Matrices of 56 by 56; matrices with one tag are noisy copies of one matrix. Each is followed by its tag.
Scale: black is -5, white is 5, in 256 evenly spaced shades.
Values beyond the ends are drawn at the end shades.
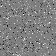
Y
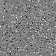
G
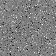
G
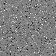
G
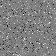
Y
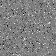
Y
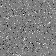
Y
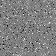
Y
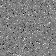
Y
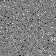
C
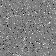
Y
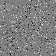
G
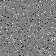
C
